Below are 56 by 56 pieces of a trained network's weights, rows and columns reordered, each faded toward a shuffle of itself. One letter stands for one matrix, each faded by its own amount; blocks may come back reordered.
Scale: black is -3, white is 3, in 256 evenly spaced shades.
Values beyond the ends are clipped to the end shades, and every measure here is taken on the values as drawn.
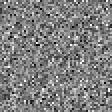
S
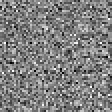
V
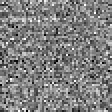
V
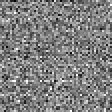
V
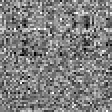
V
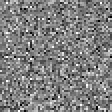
S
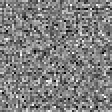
S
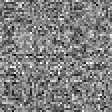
V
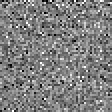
S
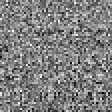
V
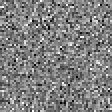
S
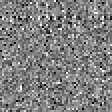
S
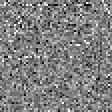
S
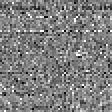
S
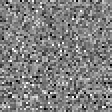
S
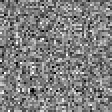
V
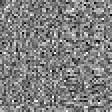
V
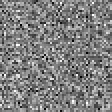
V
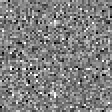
S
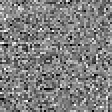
S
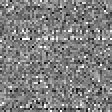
S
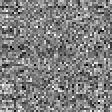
V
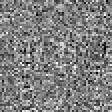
V
